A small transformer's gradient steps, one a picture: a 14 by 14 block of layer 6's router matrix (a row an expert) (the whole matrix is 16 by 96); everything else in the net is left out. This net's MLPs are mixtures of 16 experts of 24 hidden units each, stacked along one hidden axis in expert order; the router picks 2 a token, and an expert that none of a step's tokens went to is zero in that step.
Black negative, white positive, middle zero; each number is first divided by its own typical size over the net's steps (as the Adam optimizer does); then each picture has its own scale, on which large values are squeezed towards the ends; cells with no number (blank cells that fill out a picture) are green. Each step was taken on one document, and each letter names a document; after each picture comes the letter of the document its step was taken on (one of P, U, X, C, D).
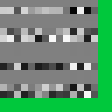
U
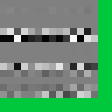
U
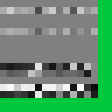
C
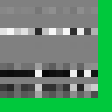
C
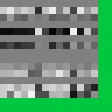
C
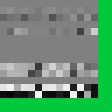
C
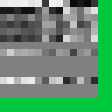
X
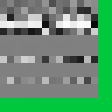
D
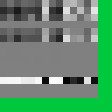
X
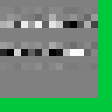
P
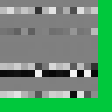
C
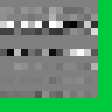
P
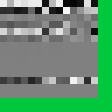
X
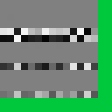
U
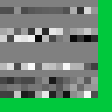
U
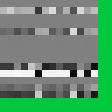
C
